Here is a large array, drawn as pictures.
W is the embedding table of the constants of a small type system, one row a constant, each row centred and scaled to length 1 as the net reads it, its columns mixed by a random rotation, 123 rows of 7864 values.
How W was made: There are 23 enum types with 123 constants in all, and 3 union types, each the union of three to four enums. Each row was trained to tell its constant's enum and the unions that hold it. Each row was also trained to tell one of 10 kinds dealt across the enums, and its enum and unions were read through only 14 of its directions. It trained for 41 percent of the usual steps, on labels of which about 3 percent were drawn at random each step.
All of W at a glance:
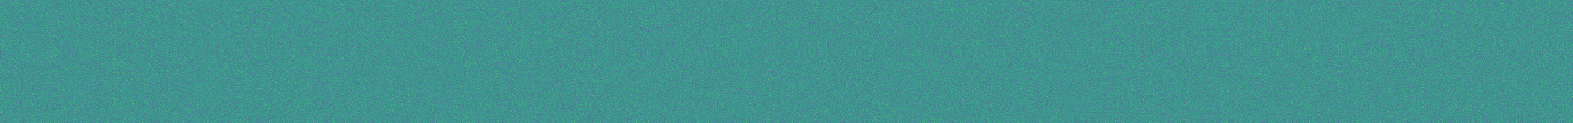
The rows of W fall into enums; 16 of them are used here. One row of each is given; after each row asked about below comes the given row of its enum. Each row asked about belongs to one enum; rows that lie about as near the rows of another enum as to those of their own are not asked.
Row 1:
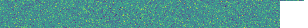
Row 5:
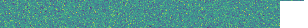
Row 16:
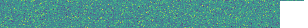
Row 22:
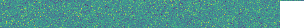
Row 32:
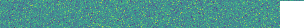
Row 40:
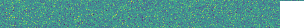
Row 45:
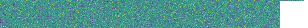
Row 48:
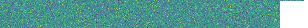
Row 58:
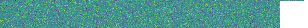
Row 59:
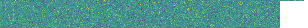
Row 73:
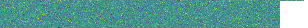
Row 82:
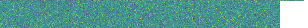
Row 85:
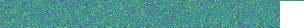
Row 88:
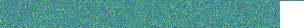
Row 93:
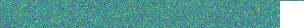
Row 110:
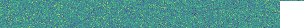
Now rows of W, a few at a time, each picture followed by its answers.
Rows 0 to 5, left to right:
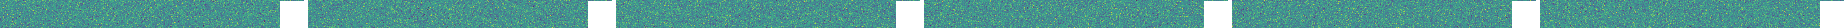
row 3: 58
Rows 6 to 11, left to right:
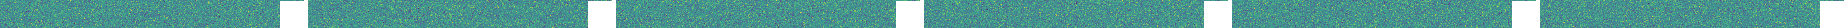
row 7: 1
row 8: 93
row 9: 16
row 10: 16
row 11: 110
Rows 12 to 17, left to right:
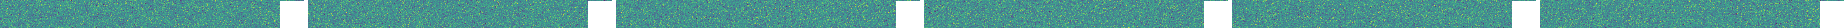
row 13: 45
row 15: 73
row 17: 110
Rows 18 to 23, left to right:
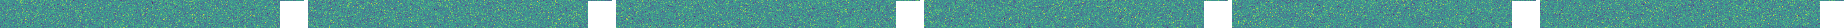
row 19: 32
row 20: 45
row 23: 85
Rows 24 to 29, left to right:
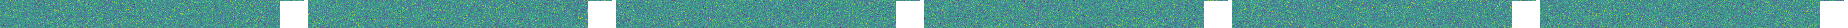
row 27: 45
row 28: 82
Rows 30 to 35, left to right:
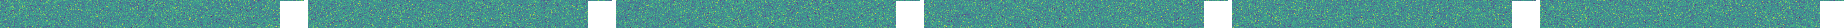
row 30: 73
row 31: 16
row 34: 5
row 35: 73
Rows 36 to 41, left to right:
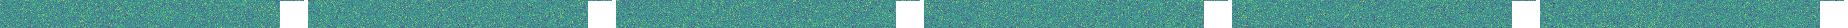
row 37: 82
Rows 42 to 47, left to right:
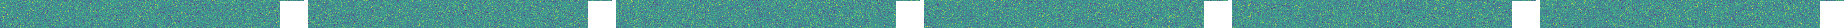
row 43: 59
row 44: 93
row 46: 5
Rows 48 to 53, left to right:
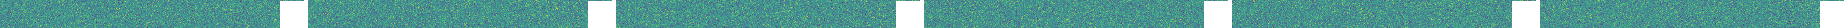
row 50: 82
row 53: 82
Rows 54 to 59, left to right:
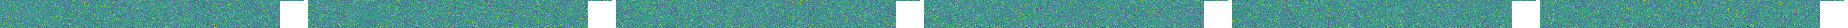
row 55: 73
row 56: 5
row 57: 45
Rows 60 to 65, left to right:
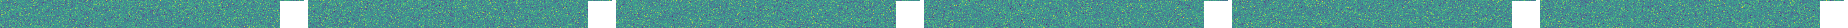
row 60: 93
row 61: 93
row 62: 40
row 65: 59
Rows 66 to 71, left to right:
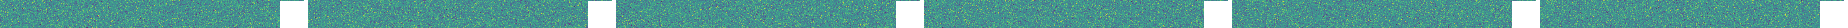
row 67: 88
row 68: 48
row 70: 16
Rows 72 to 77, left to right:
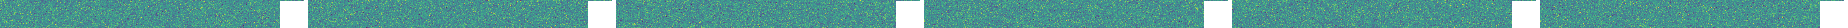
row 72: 59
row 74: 16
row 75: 88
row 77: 88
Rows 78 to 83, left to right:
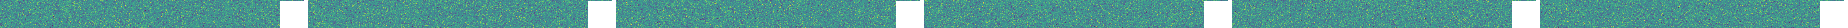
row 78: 5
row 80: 88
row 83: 40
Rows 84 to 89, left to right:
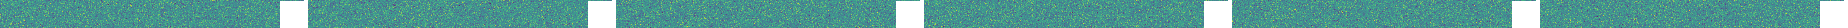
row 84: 22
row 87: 22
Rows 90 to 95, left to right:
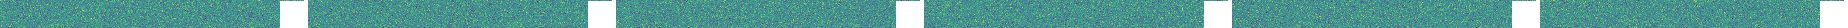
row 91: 22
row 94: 48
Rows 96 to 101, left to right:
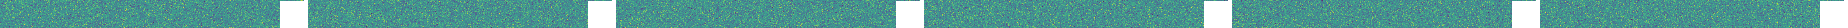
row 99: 5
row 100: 59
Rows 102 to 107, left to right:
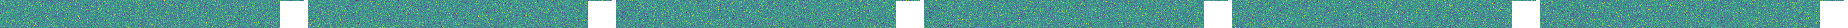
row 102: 22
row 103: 59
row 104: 48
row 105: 48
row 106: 93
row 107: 22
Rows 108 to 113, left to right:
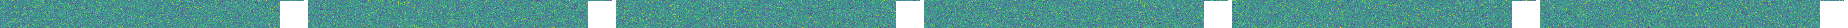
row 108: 32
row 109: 88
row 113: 73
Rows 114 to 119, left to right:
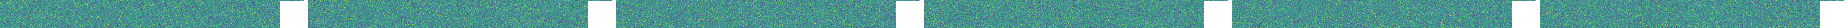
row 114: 82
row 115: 48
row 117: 45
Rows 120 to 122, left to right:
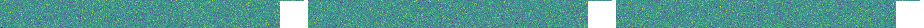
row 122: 40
